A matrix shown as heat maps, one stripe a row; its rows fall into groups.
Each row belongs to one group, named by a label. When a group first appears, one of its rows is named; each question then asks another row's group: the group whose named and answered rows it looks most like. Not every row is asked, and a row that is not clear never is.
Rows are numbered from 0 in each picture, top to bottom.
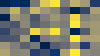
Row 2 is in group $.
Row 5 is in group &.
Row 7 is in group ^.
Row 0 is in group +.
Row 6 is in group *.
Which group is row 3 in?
&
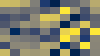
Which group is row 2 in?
+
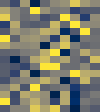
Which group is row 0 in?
&
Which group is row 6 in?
*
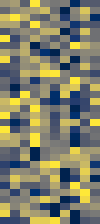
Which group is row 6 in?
&
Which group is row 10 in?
+
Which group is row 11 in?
&
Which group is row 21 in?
&
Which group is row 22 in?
&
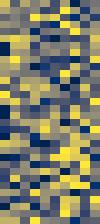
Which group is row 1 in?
*
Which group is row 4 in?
&
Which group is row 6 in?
$
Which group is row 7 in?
$
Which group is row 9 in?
^
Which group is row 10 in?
*
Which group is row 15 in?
$
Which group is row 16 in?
$
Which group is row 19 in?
$
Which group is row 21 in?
*
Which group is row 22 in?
+
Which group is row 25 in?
*
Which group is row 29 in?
$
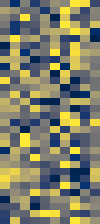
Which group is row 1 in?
*
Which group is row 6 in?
$
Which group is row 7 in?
$
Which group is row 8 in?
^
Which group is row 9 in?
$
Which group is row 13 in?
+
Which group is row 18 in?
$
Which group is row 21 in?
$
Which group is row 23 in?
*
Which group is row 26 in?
*
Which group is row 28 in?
$
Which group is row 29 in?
&
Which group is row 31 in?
$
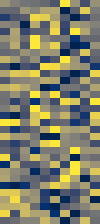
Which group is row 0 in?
*
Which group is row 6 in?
+
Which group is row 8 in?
*
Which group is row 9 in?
+
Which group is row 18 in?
+
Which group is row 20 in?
+
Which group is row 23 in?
$
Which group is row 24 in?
^
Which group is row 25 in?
*
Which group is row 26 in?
+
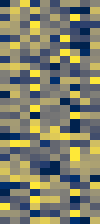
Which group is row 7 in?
*
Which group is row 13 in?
$
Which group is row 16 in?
&
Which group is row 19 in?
+
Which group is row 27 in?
$
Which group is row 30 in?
^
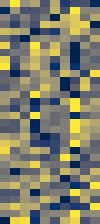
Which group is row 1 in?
$
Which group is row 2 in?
^
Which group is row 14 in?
^
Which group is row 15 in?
&
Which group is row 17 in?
&
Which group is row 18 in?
&
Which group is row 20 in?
^
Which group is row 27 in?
&
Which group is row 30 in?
&
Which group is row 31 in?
$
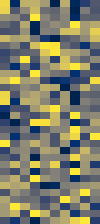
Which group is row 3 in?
&
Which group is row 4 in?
&
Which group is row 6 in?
+
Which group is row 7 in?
+
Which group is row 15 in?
+
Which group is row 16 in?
$
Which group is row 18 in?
&
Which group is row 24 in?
&
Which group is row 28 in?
*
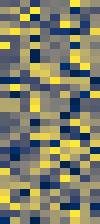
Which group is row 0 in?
&
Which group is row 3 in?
*
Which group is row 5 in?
&
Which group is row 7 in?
&
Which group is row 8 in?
&
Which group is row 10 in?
+
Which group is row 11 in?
+
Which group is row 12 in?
^
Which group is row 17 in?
&
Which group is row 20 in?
^
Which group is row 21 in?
+
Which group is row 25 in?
*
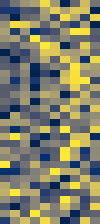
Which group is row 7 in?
+
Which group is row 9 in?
&
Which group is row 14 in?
&
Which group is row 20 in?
&
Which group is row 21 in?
*
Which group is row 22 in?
*
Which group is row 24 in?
+
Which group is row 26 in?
^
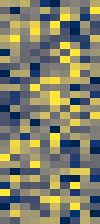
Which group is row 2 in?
*
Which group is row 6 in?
*
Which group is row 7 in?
$
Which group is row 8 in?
*
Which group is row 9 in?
&
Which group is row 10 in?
$
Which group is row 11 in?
+
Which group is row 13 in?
+
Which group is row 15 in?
$
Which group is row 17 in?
&
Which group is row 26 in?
$
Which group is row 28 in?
+
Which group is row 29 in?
$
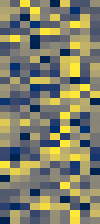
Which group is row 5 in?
^
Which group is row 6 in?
&
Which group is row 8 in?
*
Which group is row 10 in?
^
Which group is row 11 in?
+
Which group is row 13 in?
^
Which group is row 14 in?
+
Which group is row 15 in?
&
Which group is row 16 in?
*
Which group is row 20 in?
*
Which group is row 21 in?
+
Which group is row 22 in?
+
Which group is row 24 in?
^
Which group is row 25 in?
$
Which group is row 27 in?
&
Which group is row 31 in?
$
